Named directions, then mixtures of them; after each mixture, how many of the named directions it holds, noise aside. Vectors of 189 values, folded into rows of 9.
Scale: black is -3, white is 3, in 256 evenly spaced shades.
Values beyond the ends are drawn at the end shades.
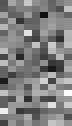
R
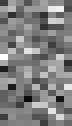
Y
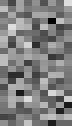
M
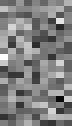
two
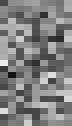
three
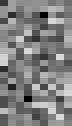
two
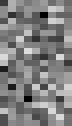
two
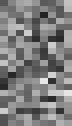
two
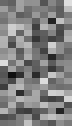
two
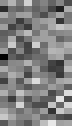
three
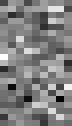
one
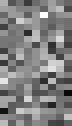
one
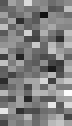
one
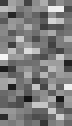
one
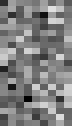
two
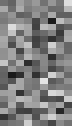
two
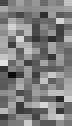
three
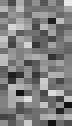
one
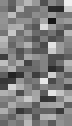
three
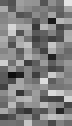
two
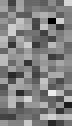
one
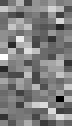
two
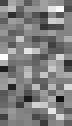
one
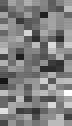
one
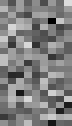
one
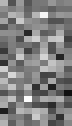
two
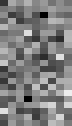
two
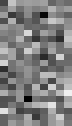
two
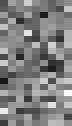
one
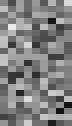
one
